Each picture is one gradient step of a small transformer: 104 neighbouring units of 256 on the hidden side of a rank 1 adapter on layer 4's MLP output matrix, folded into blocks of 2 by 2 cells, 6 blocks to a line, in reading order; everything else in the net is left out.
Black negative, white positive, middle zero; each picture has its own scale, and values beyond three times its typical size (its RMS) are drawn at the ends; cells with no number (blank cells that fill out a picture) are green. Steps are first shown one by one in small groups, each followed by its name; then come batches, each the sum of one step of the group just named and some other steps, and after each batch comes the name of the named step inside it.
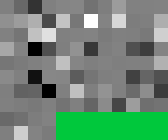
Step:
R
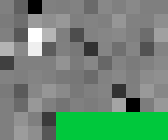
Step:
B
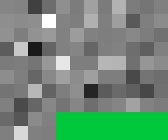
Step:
R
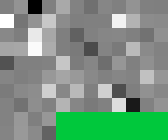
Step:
B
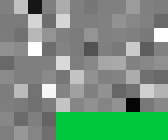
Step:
B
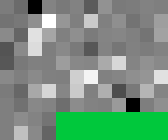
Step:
B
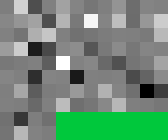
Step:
R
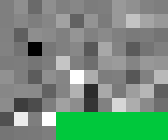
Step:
R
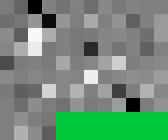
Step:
B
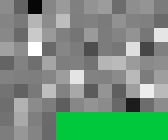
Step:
B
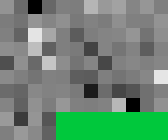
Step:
B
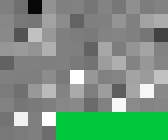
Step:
B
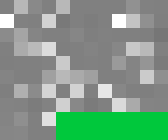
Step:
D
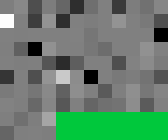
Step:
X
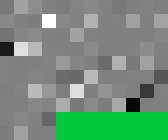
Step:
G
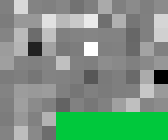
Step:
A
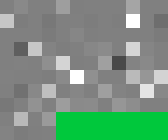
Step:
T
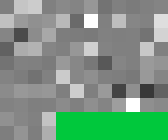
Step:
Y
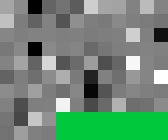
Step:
X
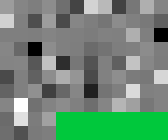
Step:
X
